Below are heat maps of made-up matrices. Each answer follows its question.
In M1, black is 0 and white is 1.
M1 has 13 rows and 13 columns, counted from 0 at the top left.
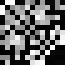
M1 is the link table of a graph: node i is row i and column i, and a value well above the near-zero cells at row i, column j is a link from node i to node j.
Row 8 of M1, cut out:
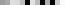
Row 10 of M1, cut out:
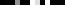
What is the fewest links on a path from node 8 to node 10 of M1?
2
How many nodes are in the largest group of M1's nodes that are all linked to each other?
6
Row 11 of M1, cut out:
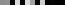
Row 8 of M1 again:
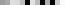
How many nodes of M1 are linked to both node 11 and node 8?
4
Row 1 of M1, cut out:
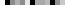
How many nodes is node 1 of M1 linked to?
10
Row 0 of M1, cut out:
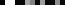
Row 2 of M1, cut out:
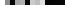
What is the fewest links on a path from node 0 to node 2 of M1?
1
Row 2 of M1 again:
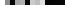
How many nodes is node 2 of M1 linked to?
7
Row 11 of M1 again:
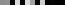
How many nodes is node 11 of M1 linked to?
6
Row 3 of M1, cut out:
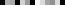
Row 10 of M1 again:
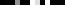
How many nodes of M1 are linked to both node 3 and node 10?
2
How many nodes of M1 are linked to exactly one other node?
0
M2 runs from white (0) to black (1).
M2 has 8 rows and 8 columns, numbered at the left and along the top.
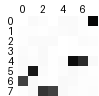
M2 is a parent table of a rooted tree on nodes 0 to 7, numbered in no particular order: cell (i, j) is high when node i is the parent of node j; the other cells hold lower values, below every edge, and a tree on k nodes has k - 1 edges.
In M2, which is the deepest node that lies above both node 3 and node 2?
7
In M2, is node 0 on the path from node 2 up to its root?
yes
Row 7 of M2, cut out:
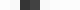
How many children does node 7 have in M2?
2
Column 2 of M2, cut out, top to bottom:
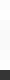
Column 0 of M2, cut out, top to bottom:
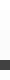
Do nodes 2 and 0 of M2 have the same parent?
no
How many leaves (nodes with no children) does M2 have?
3
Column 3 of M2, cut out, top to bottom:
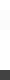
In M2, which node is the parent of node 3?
7
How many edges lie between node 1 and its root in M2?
2
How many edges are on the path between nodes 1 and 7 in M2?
5
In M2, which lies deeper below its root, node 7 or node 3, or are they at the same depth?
node 3
